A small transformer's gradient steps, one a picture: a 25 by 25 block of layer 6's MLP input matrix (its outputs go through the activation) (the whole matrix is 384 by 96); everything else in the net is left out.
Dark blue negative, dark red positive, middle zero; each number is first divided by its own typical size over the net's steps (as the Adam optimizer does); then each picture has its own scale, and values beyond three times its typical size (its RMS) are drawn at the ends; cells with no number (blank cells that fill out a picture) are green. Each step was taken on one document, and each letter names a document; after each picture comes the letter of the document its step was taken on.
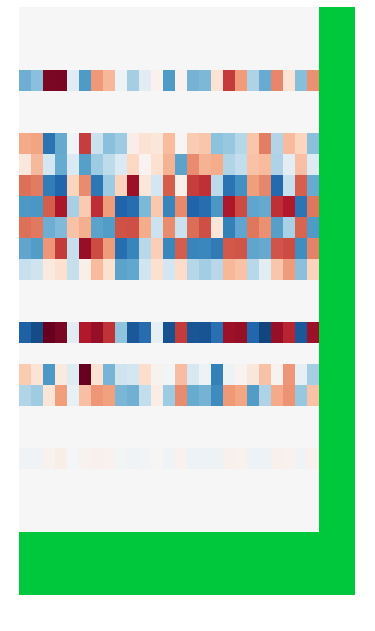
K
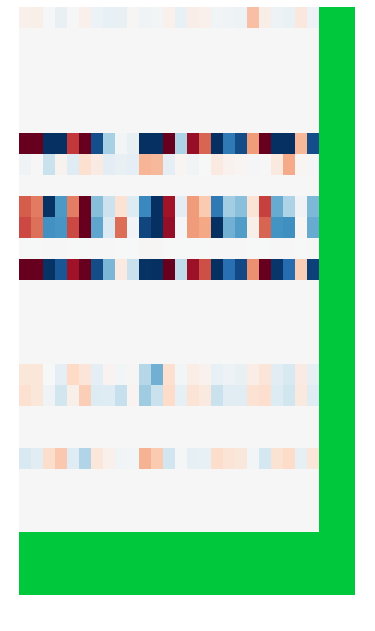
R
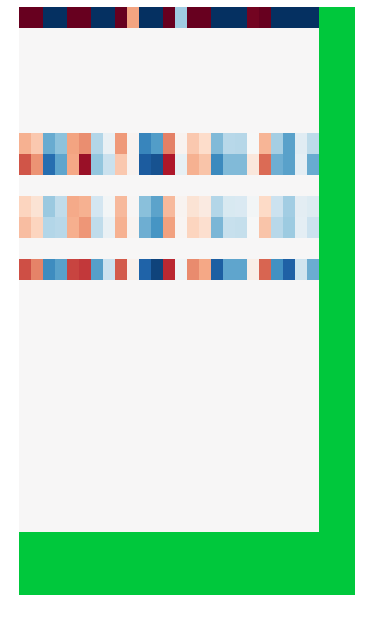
R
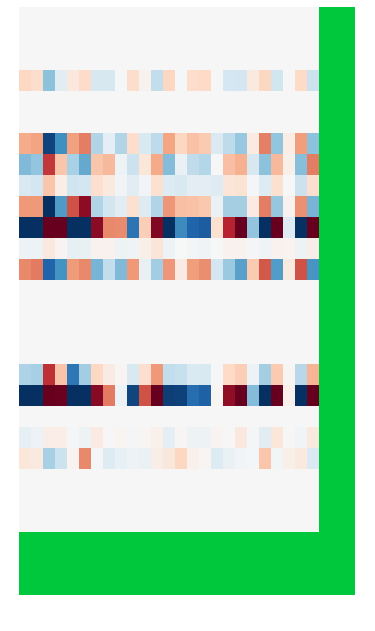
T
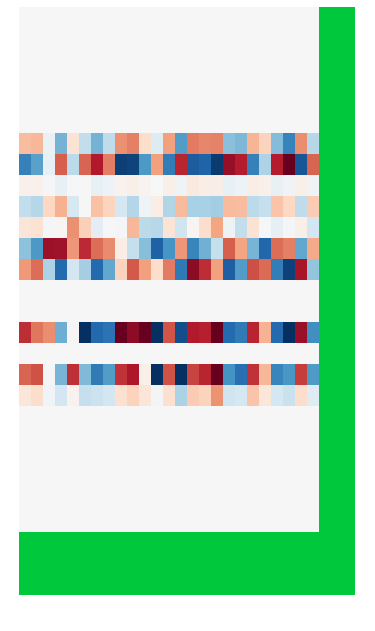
K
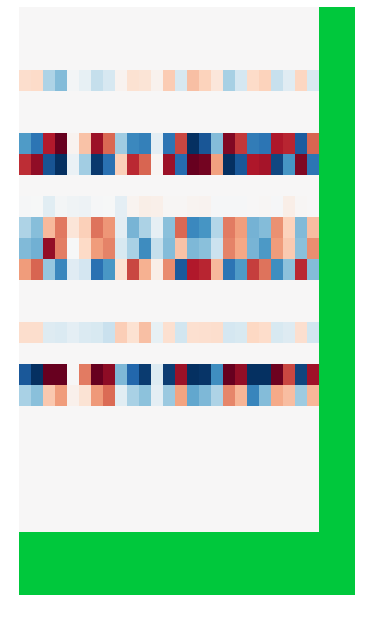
K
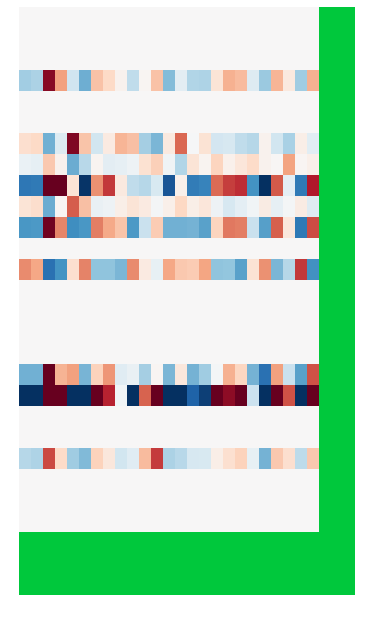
T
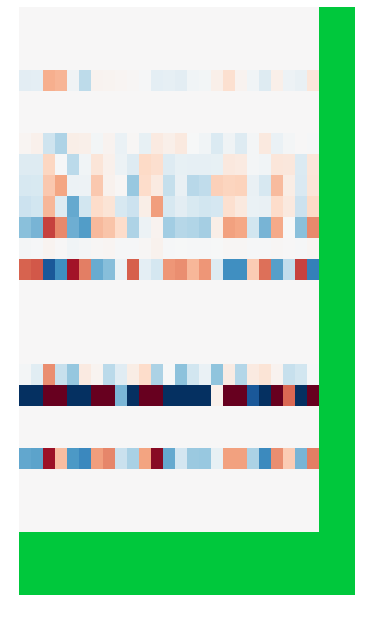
T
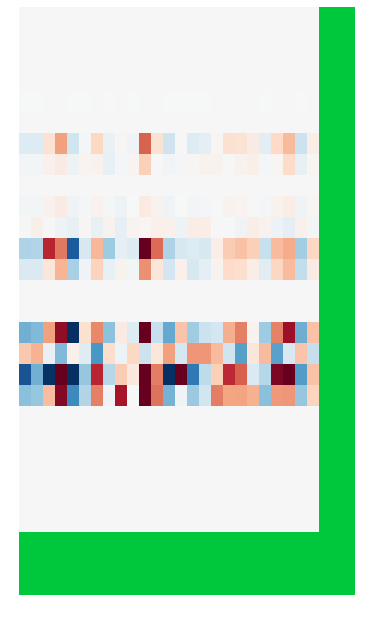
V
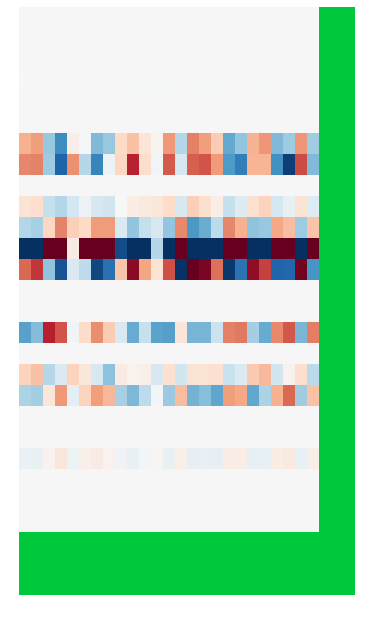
K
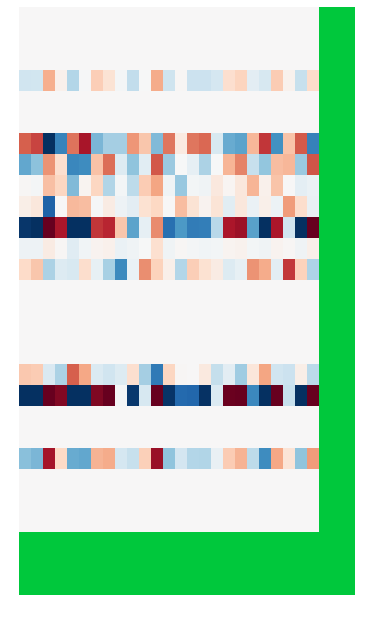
T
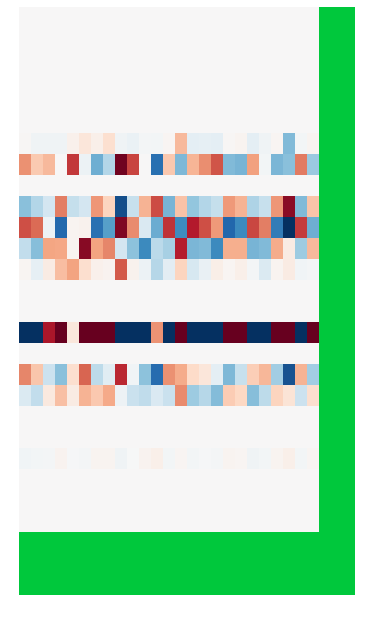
K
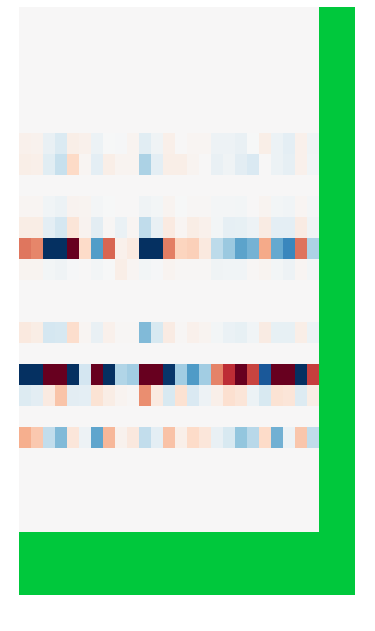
V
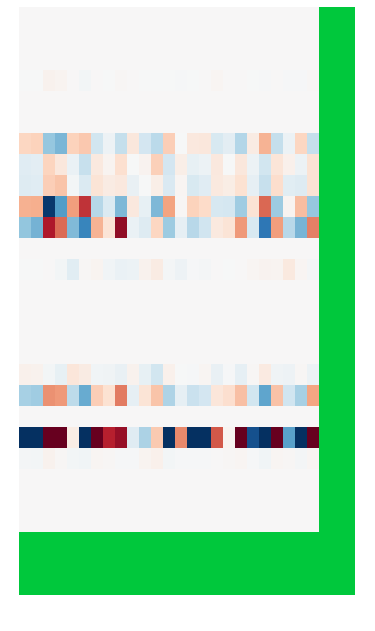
T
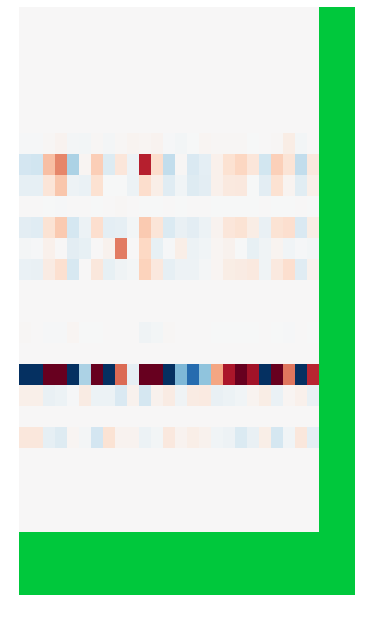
V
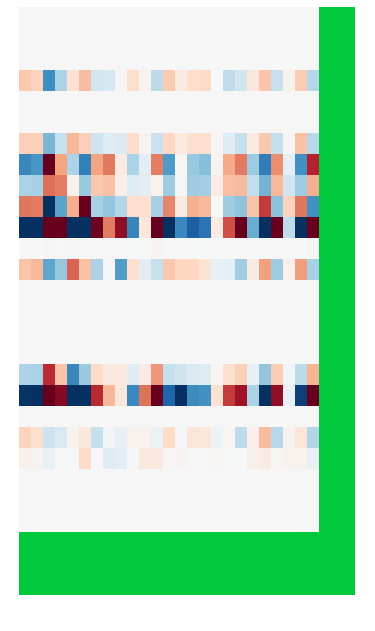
T
